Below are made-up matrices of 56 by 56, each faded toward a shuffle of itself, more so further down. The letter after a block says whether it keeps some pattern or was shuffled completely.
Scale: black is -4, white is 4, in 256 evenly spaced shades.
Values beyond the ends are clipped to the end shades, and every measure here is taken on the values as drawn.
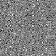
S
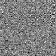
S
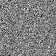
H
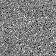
H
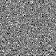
S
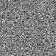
S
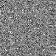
S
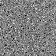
H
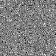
S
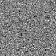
S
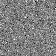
H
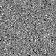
S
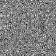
S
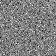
H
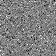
H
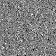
S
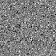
S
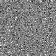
S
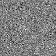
S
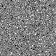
H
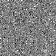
S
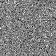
H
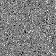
S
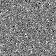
H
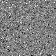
H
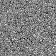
H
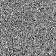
S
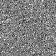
S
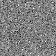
S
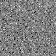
S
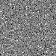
S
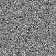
S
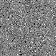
S
